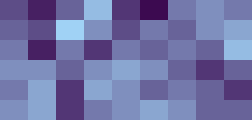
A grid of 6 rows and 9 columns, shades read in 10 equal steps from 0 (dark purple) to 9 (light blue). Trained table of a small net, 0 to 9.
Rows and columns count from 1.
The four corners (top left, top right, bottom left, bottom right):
3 5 6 4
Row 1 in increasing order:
0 1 2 3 4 5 5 6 8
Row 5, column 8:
4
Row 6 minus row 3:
1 6 -3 3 1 3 1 0 -4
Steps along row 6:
up down up up up down down same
